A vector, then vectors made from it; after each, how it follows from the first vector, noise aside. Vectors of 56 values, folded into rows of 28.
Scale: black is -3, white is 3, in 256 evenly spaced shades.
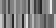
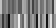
wrapped around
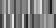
negated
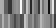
wrapped around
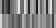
wrapped around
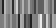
wrapped around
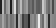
wrapped around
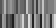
wrapped around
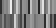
wrapped around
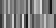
negated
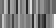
wrapped around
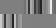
partly zeroed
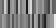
wrapped around
